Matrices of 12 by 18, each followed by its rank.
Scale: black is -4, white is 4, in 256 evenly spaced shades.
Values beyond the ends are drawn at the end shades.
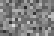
full rank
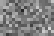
full rank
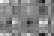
two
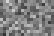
full rank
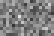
full rank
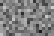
full rank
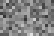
full rank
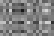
two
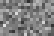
full rank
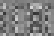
two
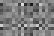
two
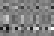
two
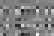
two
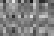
two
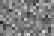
full rank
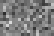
full rank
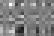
two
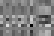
two
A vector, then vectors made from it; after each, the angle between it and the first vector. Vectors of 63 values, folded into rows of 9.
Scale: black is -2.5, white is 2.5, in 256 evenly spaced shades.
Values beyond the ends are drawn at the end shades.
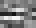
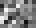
orthogonal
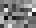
partly opposed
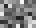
orthogonal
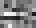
nearly opposite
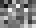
orthogonal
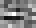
nearly opposite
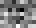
partly opposed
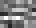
nearly parallel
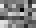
partly opposed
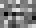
partly aligned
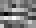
nearly parallel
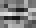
nearly opposite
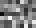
partly aligned
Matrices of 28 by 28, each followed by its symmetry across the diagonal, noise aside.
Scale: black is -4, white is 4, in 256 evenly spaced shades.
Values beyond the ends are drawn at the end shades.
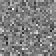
neither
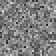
symmetric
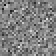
symmetric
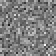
symmetric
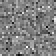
antisymmetric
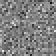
antisymmetric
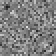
symmetric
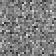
antisymmetric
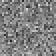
neither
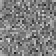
neither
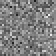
neither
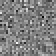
antisymmetric
